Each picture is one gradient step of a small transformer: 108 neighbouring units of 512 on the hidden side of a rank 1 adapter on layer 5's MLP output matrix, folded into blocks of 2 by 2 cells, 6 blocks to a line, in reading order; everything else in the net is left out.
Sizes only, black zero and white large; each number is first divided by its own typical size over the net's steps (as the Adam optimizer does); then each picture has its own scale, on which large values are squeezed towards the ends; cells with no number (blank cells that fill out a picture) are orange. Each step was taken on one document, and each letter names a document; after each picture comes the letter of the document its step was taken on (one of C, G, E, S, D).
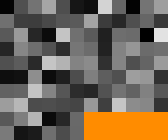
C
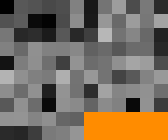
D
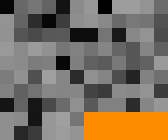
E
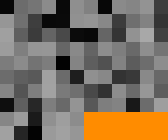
E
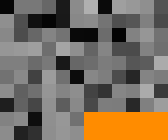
E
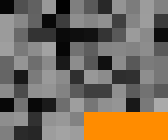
E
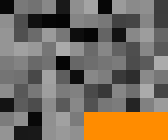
E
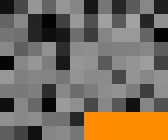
D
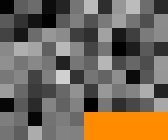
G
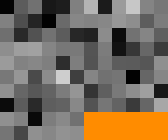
G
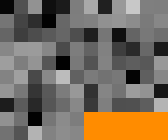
G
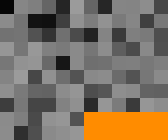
C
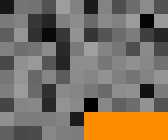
D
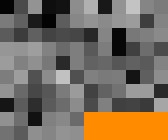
G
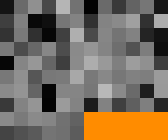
D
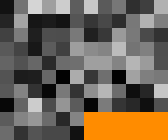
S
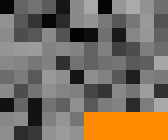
E
